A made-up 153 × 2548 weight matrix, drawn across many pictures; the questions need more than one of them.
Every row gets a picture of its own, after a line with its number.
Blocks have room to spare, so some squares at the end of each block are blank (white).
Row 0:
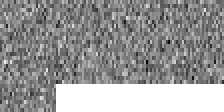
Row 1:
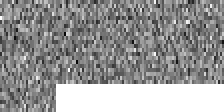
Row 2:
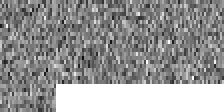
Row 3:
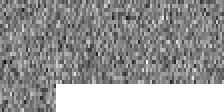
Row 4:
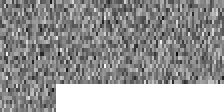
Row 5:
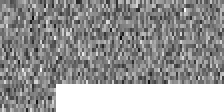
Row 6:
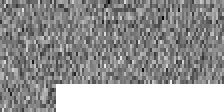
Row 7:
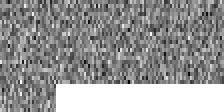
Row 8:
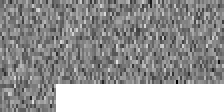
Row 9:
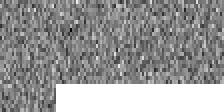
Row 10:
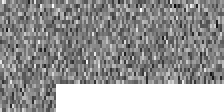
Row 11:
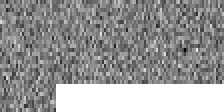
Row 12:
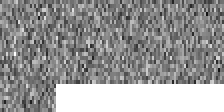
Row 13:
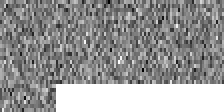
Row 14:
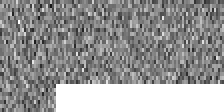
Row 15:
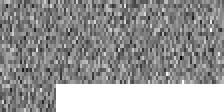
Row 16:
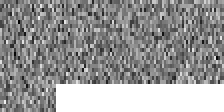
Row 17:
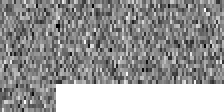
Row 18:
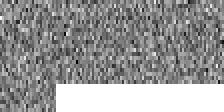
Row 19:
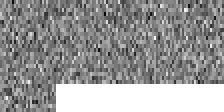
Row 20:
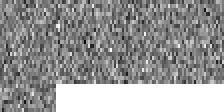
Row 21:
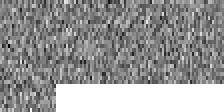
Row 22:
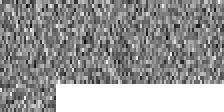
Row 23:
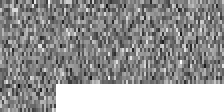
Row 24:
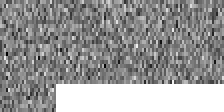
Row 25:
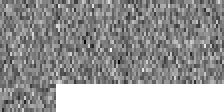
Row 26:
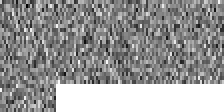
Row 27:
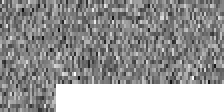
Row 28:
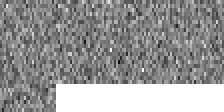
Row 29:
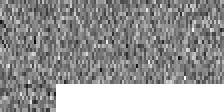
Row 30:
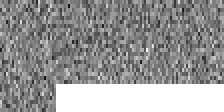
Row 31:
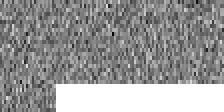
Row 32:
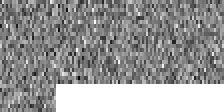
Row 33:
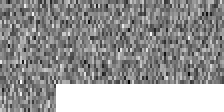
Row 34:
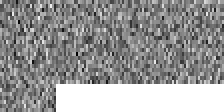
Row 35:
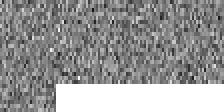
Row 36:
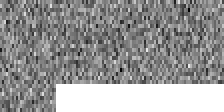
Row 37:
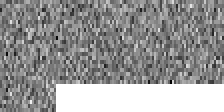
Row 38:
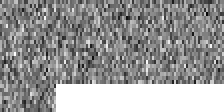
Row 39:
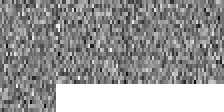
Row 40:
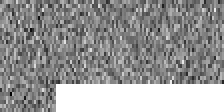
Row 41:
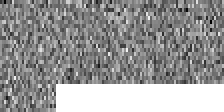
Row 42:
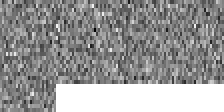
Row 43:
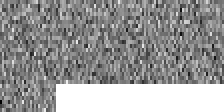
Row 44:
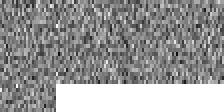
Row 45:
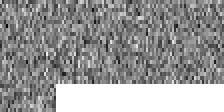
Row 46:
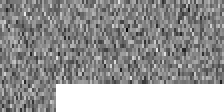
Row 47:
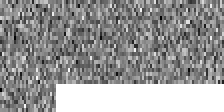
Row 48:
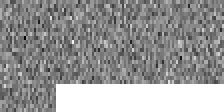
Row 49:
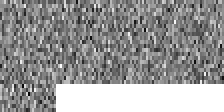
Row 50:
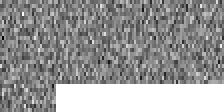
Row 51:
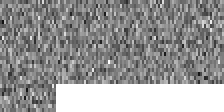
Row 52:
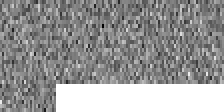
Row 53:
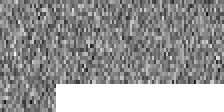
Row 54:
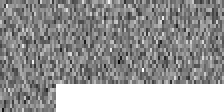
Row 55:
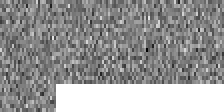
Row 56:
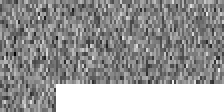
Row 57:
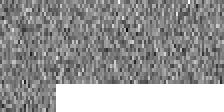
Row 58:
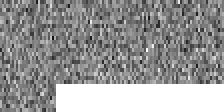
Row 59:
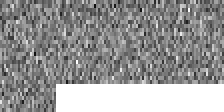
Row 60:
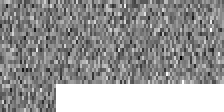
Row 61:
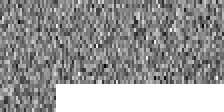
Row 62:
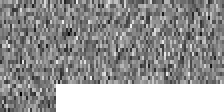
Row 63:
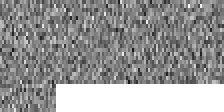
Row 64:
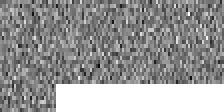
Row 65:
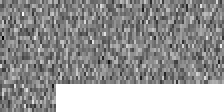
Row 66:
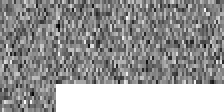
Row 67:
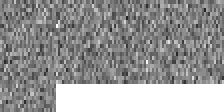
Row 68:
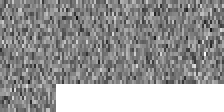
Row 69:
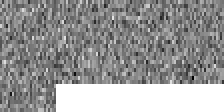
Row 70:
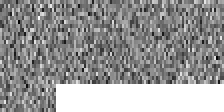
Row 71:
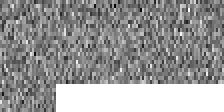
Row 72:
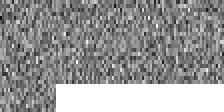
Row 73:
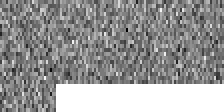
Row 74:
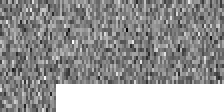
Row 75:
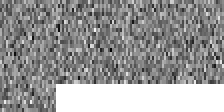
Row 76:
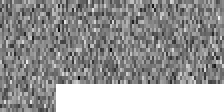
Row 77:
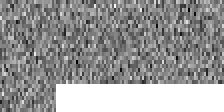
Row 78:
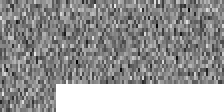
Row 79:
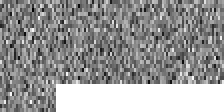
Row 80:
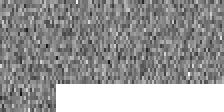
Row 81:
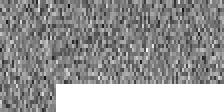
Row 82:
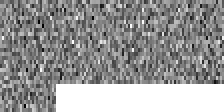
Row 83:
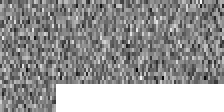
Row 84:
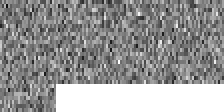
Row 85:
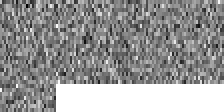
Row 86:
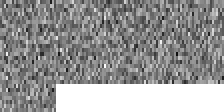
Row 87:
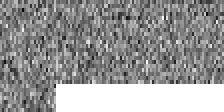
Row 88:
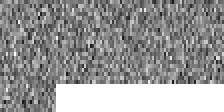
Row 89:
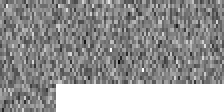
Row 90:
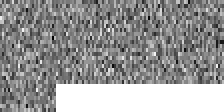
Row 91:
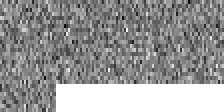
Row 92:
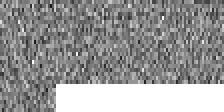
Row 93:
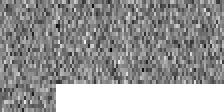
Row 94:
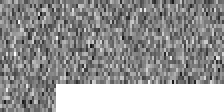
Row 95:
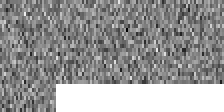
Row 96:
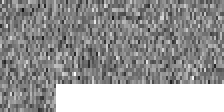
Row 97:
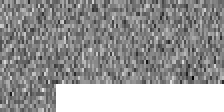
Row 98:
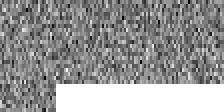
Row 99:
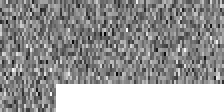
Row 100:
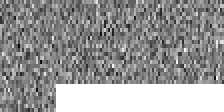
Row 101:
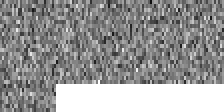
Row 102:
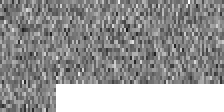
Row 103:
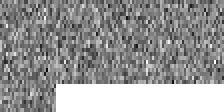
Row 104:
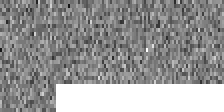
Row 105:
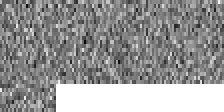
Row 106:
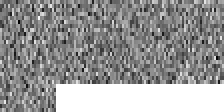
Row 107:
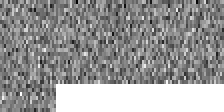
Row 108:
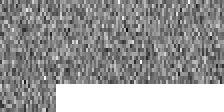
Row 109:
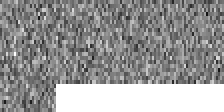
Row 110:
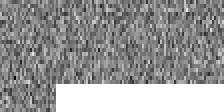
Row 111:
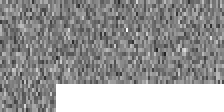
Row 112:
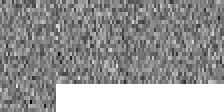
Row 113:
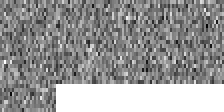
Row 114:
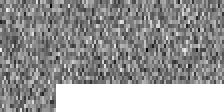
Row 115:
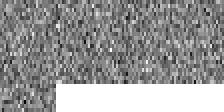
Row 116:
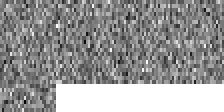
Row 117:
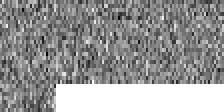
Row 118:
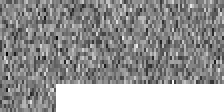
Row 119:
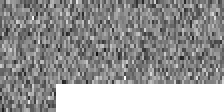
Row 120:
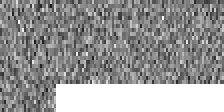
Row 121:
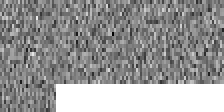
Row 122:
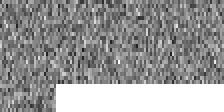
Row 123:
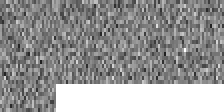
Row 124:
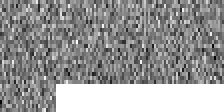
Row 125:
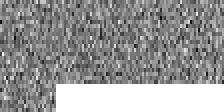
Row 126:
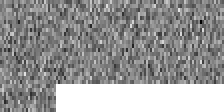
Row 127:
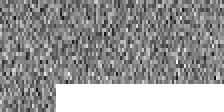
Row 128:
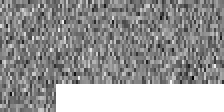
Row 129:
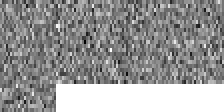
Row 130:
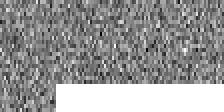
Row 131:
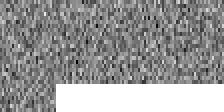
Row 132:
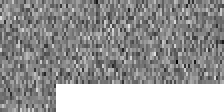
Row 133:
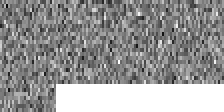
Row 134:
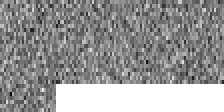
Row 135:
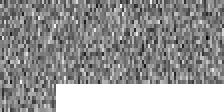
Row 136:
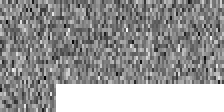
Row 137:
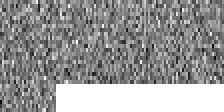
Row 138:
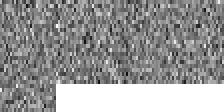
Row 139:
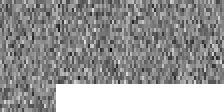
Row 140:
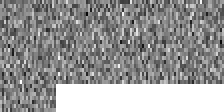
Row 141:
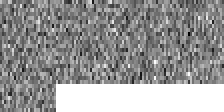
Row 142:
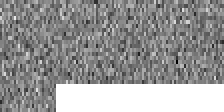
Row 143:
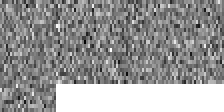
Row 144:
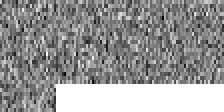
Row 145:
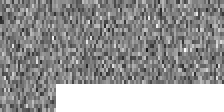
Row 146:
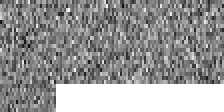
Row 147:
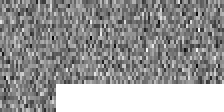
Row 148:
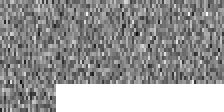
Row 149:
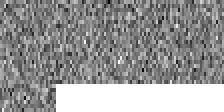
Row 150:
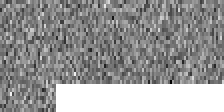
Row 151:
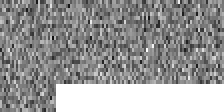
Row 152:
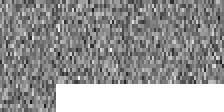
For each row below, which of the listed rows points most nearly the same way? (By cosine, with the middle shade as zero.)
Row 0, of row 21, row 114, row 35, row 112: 35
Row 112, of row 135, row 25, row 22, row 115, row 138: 138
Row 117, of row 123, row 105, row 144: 123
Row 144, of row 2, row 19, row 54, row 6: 6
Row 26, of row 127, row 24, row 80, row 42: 42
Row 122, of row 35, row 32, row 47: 32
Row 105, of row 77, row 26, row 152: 26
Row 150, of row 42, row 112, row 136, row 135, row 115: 115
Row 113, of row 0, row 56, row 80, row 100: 0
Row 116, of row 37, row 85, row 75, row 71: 85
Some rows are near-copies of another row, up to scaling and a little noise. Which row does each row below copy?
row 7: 33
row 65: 50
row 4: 86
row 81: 30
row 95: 46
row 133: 84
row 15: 60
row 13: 149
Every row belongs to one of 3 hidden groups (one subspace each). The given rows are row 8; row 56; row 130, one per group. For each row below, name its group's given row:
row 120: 56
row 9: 8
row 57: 130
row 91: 130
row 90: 130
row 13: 56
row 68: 8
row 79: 56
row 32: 56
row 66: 56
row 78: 130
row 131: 130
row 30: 130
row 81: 130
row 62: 8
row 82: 8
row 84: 56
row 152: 56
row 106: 56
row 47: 130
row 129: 56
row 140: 8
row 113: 56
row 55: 130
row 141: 8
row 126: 8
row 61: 8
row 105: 56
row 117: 56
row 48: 8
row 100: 130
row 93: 56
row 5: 8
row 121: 8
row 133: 56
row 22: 56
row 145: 130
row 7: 8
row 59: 130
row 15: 8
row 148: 8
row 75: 56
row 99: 130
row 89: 56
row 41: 8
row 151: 130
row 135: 8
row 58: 130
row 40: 56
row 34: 56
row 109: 56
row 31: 8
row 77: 130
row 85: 56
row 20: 56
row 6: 56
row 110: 8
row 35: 56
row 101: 8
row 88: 56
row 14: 56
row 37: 56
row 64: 8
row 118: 56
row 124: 130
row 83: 8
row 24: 56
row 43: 130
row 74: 130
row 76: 56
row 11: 130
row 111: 130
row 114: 130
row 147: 130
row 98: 130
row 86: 56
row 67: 56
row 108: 130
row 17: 56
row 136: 130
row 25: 56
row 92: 56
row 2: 56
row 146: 8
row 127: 130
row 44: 56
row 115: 56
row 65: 8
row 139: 56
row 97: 56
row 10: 8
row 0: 56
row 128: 56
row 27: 56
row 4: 56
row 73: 130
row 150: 56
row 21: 8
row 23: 8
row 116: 56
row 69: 56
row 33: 8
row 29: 8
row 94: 56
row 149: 56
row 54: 56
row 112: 56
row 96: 56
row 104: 130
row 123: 130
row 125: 130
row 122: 56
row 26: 56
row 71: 130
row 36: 130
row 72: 130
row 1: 130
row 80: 8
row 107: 8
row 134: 56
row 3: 56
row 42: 56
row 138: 56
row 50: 8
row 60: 8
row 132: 130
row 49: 8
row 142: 130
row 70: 56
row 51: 8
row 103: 56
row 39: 56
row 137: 130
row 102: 130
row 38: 56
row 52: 130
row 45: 56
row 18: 130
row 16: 56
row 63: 8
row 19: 8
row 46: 130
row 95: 130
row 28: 56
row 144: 56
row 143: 56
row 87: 56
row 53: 56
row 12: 56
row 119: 8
